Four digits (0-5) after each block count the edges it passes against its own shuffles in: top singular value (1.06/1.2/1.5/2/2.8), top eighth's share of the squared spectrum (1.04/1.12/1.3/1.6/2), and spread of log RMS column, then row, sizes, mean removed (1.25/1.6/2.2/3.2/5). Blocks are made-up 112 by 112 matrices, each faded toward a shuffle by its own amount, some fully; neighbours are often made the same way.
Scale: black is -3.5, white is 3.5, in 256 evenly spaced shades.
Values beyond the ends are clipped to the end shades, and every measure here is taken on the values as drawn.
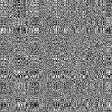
5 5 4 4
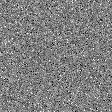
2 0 0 0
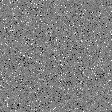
0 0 0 0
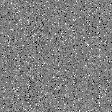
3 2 2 0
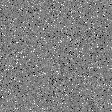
1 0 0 0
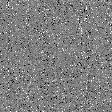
2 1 1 0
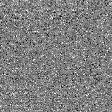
3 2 1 1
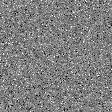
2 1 0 0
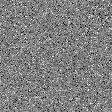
1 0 0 0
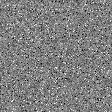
3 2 0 0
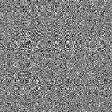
5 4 3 3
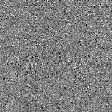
4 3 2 1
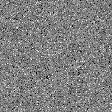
3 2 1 1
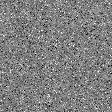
1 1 0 0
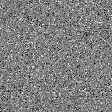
3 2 0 1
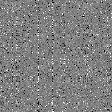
4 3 2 1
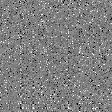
4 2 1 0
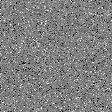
3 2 0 0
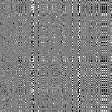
5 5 4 3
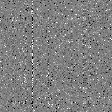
4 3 2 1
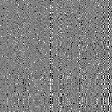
5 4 4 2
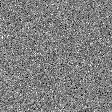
0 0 0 0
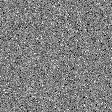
0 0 0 0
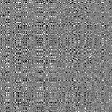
5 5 4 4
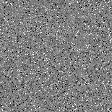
2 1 0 0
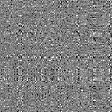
5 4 3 3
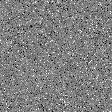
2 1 0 0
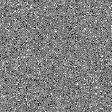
3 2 2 1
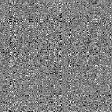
4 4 3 3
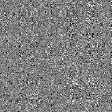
3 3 3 2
